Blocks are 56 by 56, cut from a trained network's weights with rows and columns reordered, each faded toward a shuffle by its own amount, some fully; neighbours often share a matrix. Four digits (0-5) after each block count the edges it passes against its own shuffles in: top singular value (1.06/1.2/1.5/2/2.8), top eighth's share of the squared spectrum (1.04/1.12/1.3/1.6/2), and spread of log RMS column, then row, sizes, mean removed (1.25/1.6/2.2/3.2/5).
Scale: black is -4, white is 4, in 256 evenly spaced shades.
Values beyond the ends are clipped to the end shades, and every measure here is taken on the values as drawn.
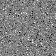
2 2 0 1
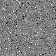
1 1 0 0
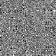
3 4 1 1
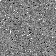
0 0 0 0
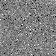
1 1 0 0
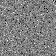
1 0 0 0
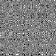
3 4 2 2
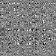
3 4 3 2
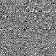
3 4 1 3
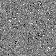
0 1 0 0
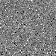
2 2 0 0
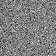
0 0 0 0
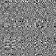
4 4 2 3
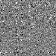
3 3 2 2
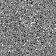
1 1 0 1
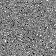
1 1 0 0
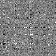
3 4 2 2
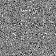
2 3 0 2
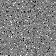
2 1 0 0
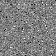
2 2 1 0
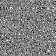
2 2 1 1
